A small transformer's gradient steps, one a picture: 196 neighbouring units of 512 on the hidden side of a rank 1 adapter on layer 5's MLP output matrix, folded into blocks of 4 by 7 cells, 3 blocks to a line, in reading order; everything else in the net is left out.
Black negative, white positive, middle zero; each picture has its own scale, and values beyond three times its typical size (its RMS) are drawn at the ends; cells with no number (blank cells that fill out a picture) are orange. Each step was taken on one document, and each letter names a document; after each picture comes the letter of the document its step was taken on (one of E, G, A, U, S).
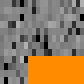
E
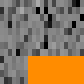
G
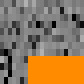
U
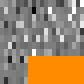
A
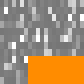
A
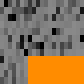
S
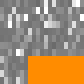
G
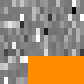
E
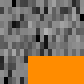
U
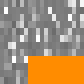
A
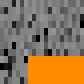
U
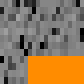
S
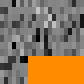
E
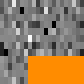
U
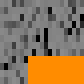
E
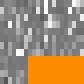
G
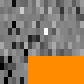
U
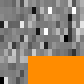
A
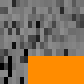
U
